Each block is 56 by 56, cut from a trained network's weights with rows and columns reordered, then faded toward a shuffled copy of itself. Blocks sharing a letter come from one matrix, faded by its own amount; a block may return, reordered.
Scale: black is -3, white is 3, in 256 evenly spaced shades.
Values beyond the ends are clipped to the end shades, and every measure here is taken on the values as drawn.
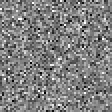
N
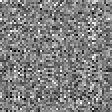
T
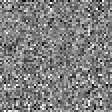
T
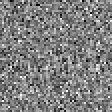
N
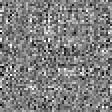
T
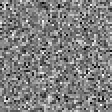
N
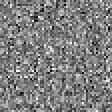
T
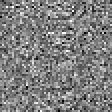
T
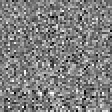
T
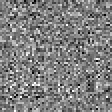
T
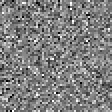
N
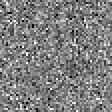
N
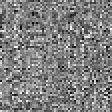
T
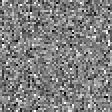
N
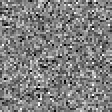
N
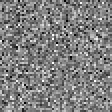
N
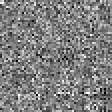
T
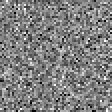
N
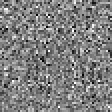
T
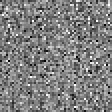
N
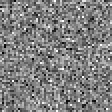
N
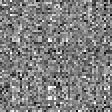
T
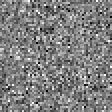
N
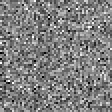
N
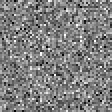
N
